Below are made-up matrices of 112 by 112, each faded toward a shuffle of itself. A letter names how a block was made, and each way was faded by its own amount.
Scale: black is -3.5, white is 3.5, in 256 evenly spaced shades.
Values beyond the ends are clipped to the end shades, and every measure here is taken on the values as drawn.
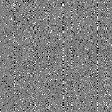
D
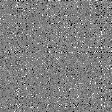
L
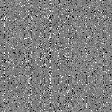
D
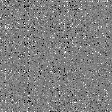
L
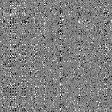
D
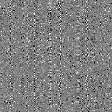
D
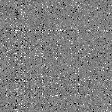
L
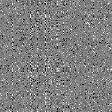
D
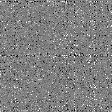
L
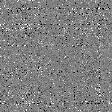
L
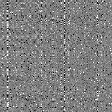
D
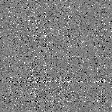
L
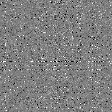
L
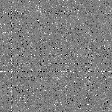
L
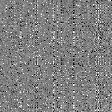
D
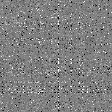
L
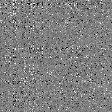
L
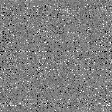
L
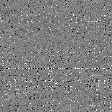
L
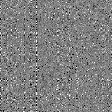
D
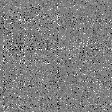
L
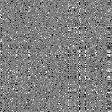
D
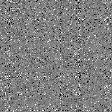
L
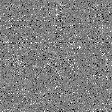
L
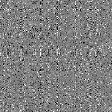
D
